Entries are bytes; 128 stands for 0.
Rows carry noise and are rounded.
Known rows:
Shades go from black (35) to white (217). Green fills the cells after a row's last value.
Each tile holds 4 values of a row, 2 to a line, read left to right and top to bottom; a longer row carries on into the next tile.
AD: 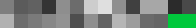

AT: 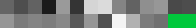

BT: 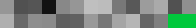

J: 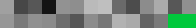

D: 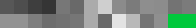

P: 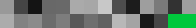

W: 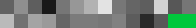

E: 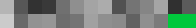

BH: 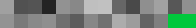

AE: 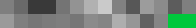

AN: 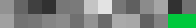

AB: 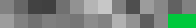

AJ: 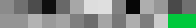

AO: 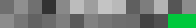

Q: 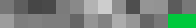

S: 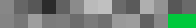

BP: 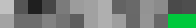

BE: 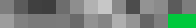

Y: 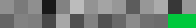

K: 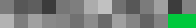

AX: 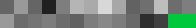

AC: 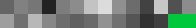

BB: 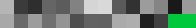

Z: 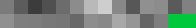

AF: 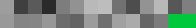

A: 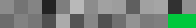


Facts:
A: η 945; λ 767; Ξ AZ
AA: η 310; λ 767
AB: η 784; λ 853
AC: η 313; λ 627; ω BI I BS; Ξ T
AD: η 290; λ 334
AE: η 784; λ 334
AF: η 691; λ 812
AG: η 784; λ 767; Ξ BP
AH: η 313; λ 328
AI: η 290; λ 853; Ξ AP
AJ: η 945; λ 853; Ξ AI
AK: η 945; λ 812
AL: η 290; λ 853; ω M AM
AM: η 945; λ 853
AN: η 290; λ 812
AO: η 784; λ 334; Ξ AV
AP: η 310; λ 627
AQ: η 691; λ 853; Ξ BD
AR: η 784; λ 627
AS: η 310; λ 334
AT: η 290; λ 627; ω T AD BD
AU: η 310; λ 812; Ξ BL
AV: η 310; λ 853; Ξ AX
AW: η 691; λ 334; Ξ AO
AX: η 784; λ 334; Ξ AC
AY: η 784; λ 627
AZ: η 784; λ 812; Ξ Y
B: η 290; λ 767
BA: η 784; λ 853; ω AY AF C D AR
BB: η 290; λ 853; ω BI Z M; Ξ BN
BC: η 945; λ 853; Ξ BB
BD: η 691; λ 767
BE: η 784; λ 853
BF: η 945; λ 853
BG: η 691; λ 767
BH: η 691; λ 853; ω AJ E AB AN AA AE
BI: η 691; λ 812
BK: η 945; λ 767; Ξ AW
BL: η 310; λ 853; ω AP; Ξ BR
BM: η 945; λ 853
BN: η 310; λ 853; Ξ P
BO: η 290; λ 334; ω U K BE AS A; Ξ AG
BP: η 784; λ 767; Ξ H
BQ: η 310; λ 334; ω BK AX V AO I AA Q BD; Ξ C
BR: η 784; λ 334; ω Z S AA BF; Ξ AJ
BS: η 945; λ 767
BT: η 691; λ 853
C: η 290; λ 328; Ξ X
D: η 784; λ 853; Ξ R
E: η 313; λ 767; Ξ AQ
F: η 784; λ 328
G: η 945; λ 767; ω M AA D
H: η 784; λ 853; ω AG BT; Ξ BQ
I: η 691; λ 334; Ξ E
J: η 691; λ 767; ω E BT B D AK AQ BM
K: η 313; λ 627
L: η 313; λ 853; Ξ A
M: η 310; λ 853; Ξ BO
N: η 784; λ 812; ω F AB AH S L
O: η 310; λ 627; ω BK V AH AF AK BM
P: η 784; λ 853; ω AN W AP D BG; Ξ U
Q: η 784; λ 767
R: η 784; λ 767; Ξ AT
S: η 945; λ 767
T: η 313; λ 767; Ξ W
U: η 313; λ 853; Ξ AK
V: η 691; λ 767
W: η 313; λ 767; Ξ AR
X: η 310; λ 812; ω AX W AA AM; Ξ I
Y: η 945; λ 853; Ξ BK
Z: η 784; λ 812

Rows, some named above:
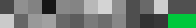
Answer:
T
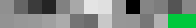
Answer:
BR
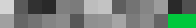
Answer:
BO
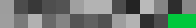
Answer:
BC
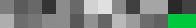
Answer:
AD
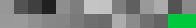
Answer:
O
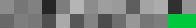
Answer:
A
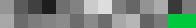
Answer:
B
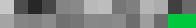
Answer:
M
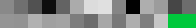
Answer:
AJ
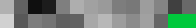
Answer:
AG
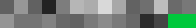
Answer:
AX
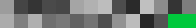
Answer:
AK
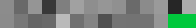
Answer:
L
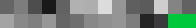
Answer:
AR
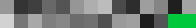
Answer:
U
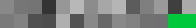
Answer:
AZ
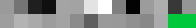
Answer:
BL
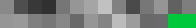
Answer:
BA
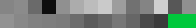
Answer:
AV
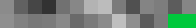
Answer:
N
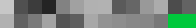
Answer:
AQ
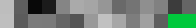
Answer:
H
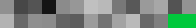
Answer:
BT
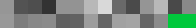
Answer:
BG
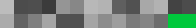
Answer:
BD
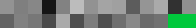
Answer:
Y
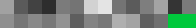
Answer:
AL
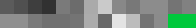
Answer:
D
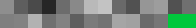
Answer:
G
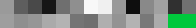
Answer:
AI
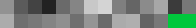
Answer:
B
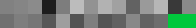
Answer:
BK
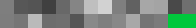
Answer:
BS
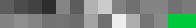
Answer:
R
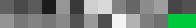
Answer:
AT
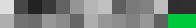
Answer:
C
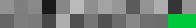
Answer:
Y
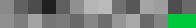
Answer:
BM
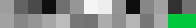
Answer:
AI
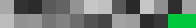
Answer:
BN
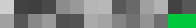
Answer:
I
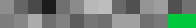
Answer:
G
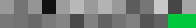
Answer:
AW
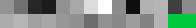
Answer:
AP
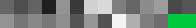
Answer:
AT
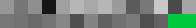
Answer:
AW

